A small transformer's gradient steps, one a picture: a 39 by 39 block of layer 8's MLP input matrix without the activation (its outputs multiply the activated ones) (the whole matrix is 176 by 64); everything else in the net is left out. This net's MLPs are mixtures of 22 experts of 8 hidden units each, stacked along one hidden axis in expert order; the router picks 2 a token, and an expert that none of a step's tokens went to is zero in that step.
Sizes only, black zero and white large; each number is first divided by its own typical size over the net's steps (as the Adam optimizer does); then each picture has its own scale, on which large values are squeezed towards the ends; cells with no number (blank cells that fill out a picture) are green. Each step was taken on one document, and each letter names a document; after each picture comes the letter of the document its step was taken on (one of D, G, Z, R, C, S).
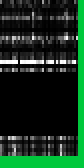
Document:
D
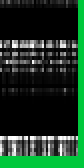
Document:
D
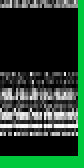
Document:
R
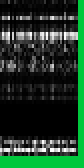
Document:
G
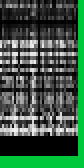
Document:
R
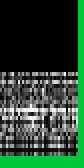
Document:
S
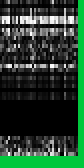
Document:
G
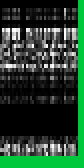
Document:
G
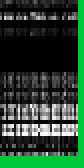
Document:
S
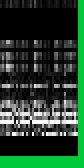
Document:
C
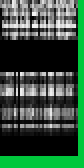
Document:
R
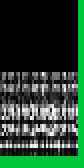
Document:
S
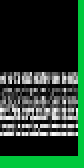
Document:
S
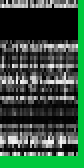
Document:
R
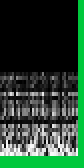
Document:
S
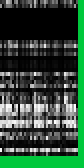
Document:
C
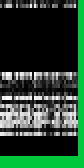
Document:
C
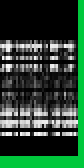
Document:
C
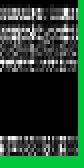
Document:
D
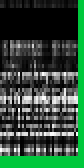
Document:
S
